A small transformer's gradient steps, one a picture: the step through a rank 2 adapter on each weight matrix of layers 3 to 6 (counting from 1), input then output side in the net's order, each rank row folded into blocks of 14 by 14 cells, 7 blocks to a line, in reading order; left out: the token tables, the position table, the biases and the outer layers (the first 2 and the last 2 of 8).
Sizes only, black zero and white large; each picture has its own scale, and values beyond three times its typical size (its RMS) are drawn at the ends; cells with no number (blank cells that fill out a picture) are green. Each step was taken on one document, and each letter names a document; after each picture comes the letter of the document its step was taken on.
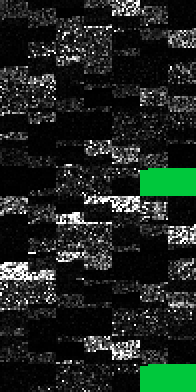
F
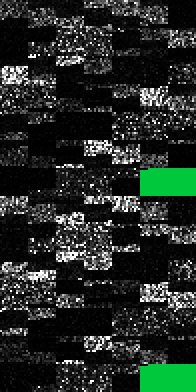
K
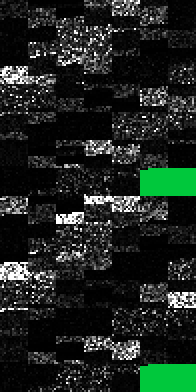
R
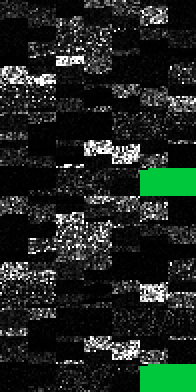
F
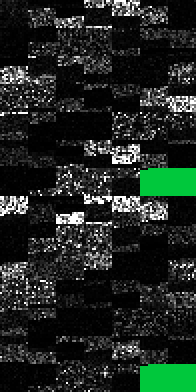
R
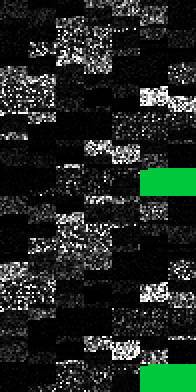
R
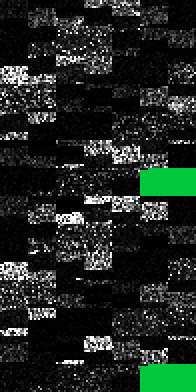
K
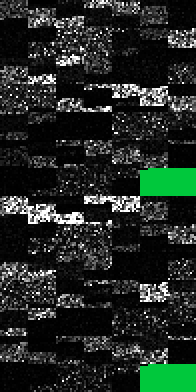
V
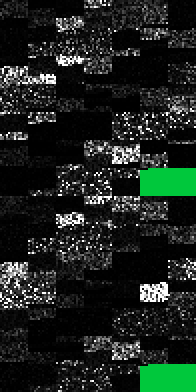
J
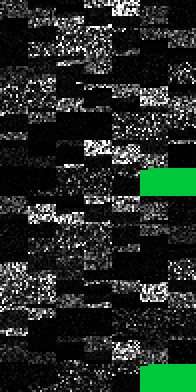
V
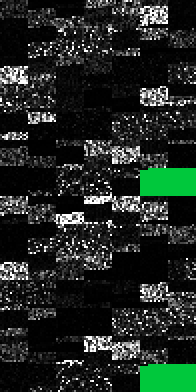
J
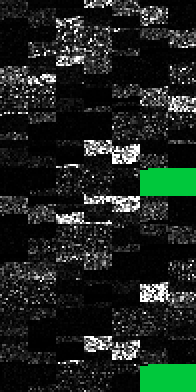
R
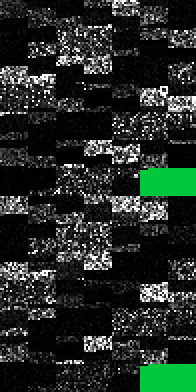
R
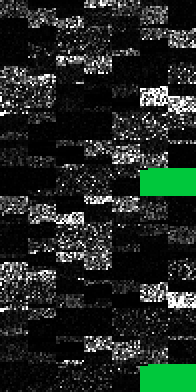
K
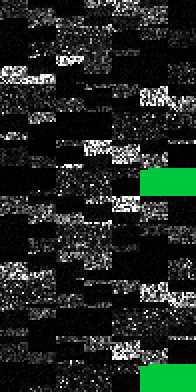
K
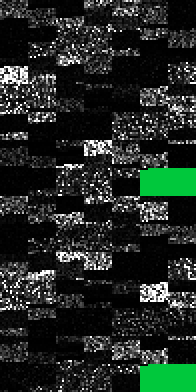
J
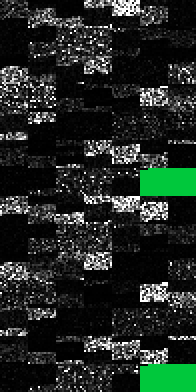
F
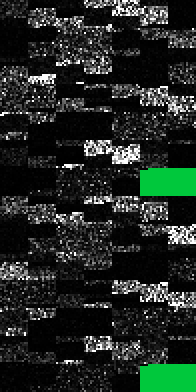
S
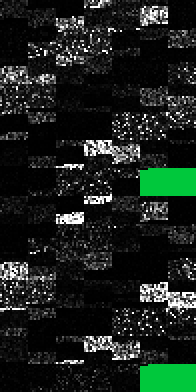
J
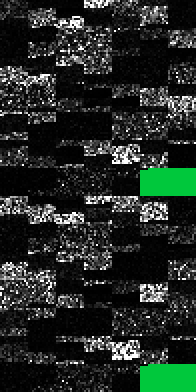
V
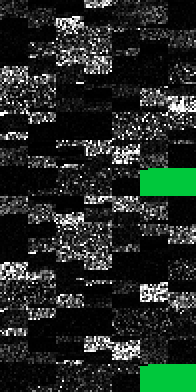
K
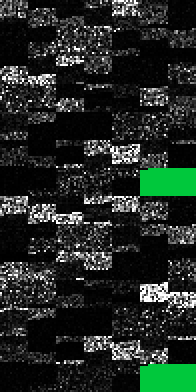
S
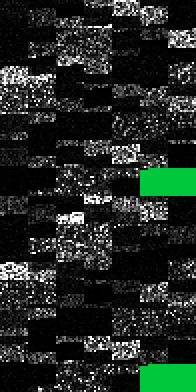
F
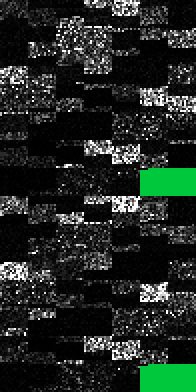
V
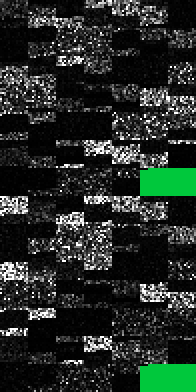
S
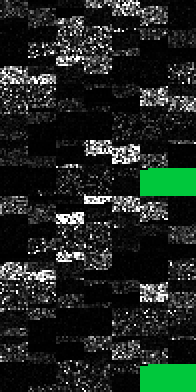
R
